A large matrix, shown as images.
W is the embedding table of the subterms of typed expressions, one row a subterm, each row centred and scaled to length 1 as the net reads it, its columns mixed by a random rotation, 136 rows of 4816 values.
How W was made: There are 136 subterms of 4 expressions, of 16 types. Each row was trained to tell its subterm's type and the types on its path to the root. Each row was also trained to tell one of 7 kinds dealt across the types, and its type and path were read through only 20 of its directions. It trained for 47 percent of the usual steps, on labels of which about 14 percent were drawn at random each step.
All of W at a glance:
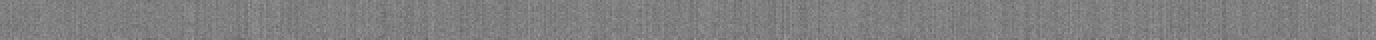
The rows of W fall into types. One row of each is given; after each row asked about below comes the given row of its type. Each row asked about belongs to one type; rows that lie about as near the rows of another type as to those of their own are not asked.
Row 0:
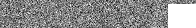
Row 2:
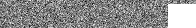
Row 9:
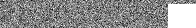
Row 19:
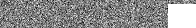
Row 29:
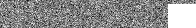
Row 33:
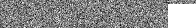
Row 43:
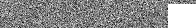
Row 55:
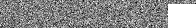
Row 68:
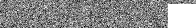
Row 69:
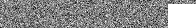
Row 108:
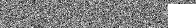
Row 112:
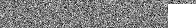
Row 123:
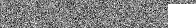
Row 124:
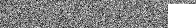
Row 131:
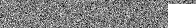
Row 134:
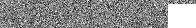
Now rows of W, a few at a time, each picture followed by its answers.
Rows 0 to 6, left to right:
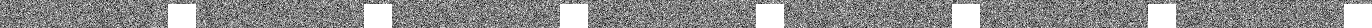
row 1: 134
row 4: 69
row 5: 55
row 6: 9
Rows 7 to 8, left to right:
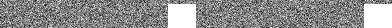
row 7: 2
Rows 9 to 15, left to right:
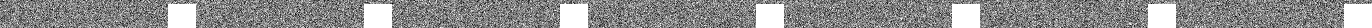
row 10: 29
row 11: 2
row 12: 134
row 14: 9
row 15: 131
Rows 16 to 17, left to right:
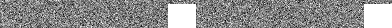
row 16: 19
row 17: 123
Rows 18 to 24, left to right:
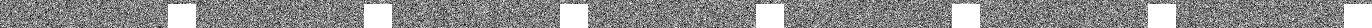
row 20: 33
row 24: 112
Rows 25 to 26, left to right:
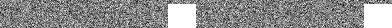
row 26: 68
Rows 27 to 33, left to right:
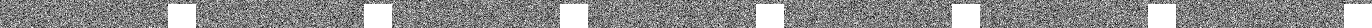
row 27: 108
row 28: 19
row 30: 0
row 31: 68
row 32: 112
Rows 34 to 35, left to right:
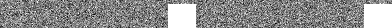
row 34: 19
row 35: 124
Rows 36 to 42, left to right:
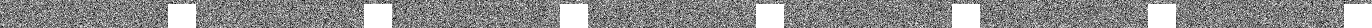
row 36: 19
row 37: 131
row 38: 112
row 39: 134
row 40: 29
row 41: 108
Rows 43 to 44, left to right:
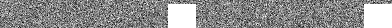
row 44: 9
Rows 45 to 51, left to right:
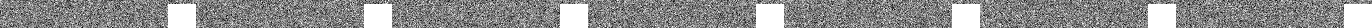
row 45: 68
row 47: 124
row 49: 134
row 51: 124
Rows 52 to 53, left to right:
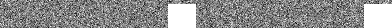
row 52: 69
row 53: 134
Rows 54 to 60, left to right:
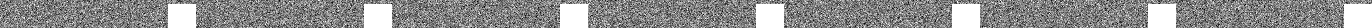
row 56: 2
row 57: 29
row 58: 19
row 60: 124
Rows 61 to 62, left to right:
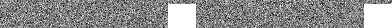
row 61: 131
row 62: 108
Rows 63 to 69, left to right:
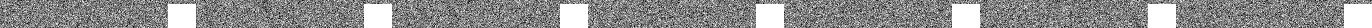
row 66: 29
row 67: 43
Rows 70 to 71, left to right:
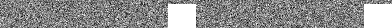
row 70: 68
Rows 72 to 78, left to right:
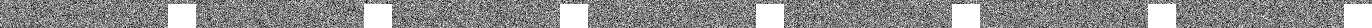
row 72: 69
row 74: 9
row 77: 9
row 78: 0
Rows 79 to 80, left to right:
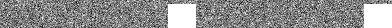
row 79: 134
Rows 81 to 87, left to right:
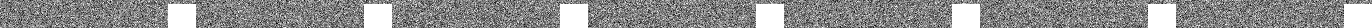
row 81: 43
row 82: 112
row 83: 123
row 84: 124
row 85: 131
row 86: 112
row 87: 2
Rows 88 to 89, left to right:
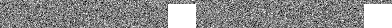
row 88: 19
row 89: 55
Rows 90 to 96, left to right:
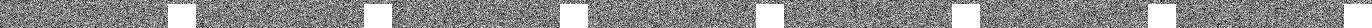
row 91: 2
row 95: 0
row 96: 124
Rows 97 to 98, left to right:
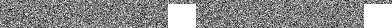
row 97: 108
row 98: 134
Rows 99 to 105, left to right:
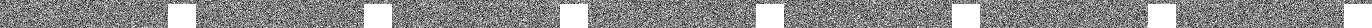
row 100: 2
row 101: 112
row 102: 68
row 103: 43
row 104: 68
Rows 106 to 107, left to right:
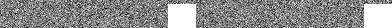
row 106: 68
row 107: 124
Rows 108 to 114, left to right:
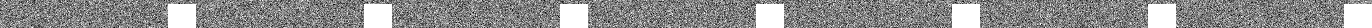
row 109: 33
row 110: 134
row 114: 69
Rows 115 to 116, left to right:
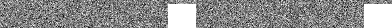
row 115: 68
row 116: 0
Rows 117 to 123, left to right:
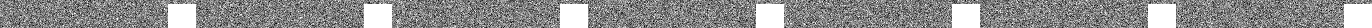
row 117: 112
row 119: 29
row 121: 29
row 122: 124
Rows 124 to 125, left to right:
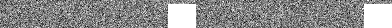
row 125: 9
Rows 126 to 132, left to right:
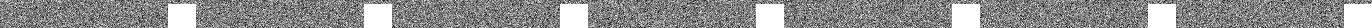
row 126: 19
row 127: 9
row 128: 19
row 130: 9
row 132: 131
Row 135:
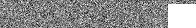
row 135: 0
